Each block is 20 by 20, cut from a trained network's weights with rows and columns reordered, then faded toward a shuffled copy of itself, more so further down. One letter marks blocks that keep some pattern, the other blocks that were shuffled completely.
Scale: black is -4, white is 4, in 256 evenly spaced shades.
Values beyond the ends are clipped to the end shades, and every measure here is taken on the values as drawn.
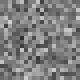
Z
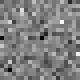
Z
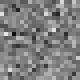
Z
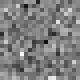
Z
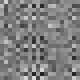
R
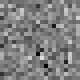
Z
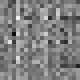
R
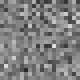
R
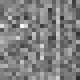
R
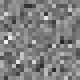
Z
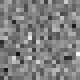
Z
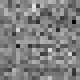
R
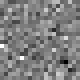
Z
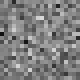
Z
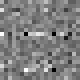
R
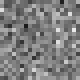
Z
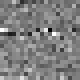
R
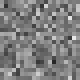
R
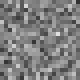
Z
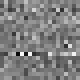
R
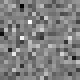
Z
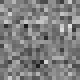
R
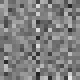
R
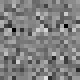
R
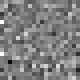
Z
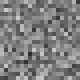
Z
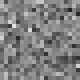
Z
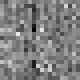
R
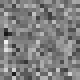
R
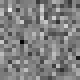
Z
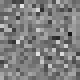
Z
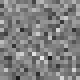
Z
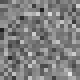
Z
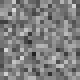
Z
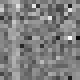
R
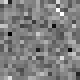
Z
